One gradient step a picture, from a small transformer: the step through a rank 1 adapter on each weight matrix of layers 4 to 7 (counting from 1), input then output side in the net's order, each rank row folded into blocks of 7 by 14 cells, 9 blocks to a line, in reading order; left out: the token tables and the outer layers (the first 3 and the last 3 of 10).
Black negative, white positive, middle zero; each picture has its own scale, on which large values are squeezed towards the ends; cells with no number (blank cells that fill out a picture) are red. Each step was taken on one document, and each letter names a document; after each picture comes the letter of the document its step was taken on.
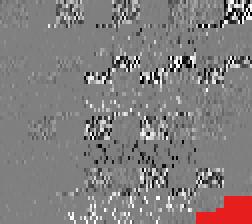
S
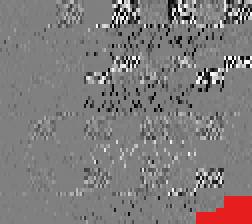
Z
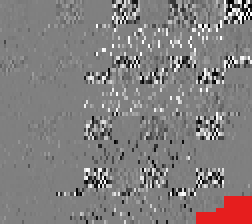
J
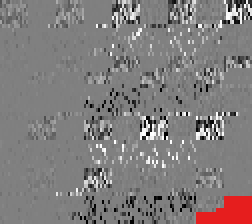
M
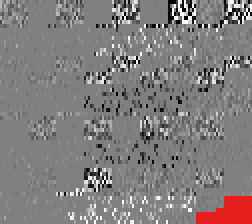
S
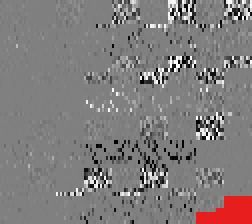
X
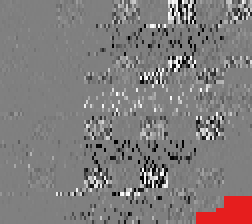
X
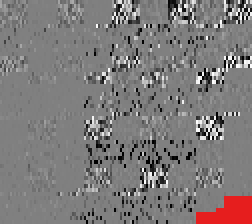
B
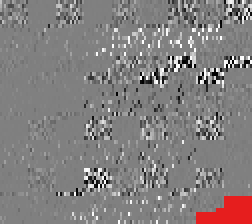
J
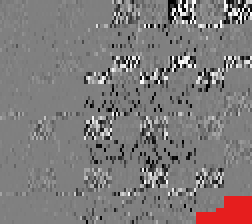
Z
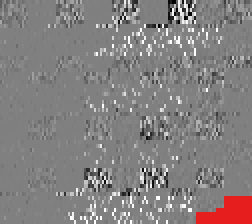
S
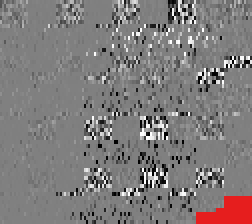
J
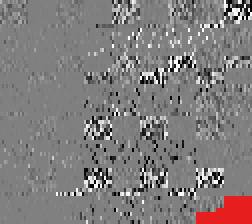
X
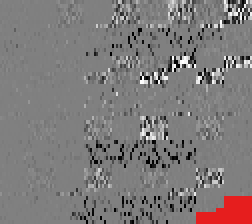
B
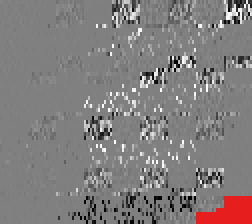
M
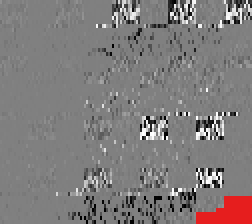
M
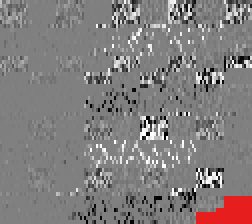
M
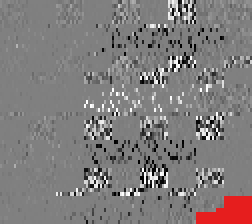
X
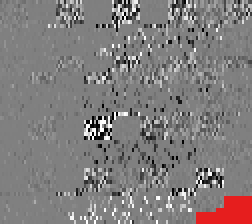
S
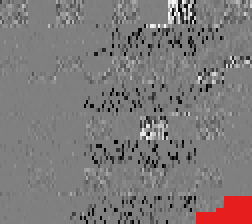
X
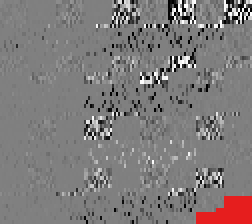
Z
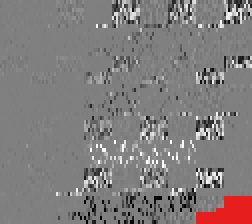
M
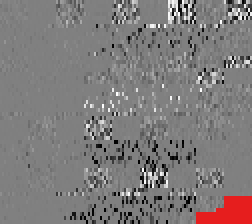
X
